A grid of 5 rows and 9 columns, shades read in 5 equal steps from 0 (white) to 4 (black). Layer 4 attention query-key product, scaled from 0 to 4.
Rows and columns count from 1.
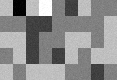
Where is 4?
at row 1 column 2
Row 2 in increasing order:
1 2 2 2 2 2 2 3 3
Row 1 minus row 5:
0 2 0 -1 1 1 -1 -1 0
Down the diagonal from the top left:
1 2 3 2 1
